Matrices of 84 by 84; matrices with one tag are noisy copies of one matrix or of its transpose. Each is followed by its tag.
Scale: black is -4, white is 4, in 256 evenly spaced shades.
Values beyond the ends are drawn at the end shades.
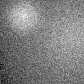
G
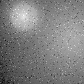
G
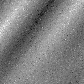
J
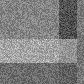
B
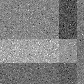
B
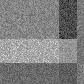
B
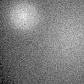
G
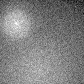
G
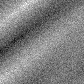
J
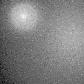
G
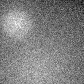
G
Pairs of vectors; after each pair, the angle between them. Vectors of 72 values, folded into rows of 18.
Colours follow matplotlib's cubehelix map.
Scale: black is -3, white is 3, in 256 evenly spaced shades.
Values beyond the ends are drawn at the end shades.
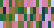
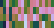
orthogonal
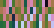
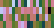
orthogonal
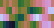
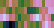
nearly parallel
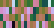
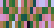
partly opposed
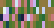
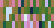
orthogonal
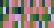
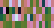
partly aligned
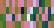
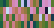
orthogonal
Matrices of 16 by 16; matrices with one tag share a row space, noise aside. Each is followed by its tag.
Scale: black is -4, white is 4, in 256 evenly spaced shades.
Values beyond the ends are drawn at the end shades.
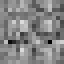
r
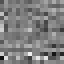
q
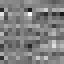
q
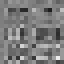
r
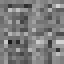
r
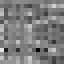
q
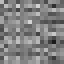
q
